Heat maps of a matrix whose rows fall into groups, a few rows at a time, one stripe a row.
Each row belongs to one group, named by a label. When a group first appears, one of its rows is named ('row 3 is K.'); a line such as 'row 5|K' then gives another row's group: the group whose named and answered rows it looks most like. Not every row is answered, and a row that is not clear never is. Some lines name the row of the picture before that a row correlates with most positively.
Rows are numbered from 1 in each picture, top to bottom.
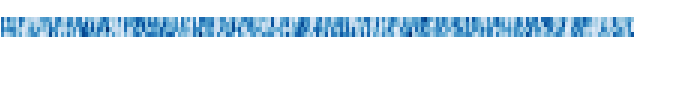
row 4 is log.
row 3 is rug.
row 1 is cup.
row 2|cup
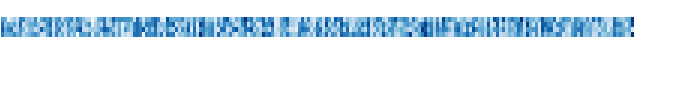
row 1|cup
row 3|cup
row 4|log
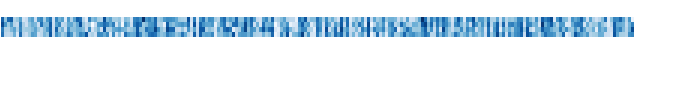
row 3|log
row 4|cup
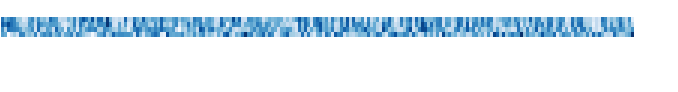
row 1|rug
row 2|rug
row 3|log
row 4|cup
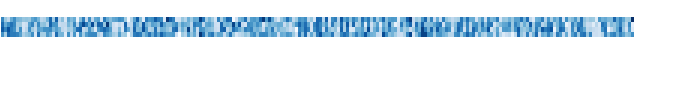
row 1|log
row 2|rug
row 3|rug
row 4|log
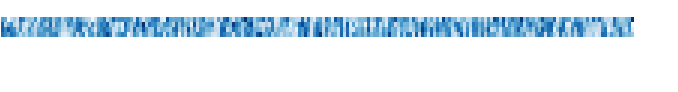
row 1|cup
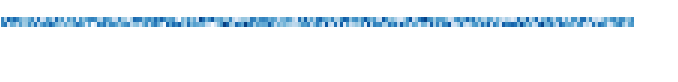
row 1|log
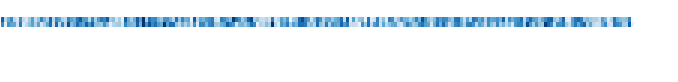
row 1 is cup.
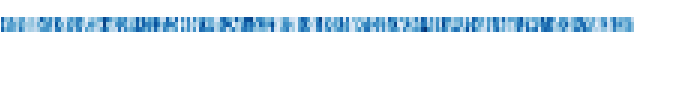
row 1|cup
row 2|log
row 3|cup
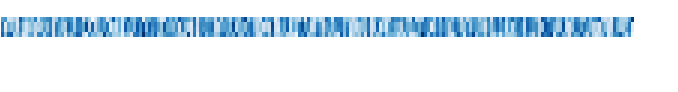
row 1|cup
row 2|cup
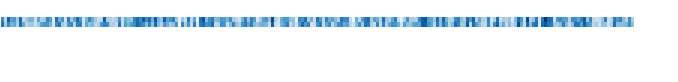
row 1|log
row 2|cup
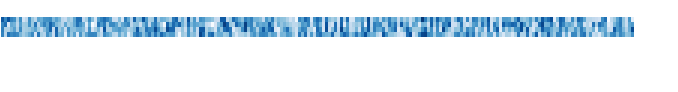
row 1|rug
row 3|log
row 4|log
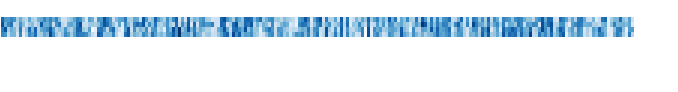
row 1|rug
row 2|cup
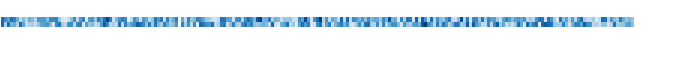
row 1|rug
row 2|cup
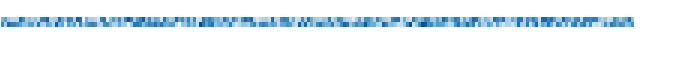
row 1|cup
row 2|log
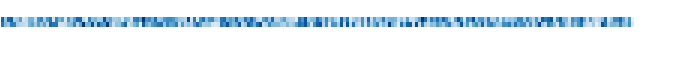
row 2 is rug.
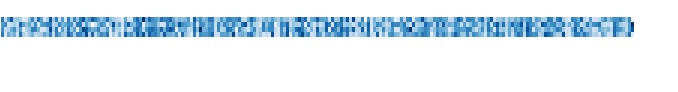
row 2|cup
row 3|log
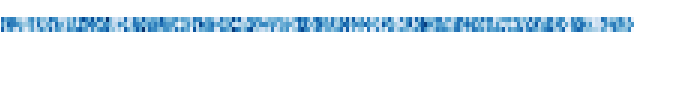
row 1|rug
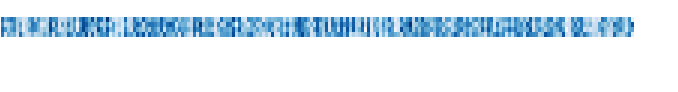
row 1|rug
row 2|log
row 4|cup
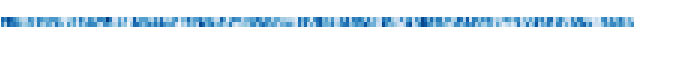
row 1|rug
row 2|log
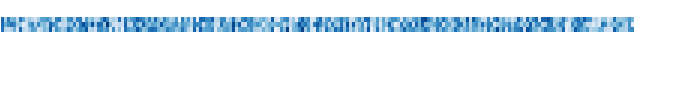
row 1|cup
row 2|rug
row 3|cup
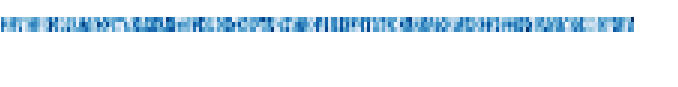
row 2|rug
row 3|log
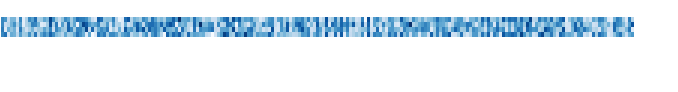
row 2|log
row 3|cup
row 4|rug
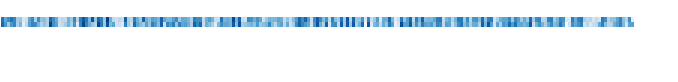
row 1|rug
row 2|rug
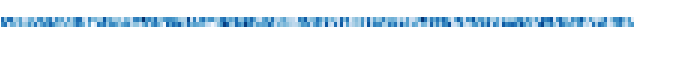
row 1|log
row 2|rug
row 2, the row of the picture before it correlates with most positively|2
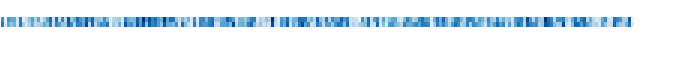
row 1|log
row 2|cup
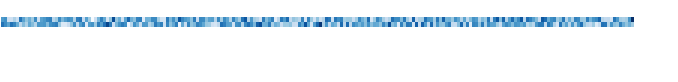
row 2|rug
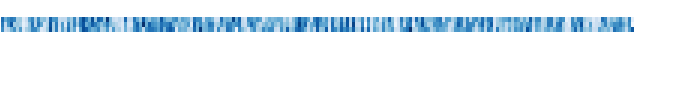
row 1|rug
